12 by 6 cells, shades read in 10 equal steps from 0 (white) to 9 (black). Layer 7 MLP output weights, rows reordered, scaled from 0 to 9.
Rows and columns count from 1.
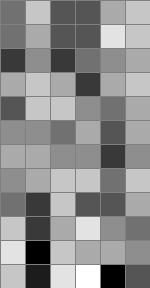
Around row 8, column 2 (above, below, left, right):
3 7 4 2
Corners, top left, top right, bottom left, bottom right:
5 2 2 6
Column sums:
47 54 43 47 56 39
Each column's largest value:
7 9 7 7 9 6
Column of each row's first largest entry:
3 3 1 4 1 5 5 5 2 2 2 5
